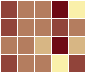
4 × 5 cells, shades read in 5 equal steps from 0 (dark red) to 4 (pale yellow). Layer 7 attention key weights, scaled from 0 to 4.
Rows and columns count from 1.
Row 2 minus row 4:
0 0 0 -3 1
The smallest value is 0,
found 2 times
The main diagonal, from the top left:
1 2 3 4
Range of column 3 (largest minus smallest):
1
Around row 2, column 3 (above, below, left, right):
2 3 2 1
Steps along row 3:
same up down up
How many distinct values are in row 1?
4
